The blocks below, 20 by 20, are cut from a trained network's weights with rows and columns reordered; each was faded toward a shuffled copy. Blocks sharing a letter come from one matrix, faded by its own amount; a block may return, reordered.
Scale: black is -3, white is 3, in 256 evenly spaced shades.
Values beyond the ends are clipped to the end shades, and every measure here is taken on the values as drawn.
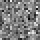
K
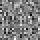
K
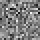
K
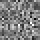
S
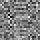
S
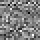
K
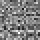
S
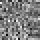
K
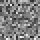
K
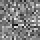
K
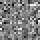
K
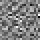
S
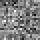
S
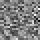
S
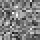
S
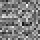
S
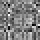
S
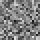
S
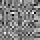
S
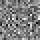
K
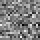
K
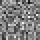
S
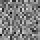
S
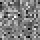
K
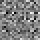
K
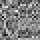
S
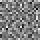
S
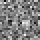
K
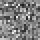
K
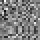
S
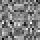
S
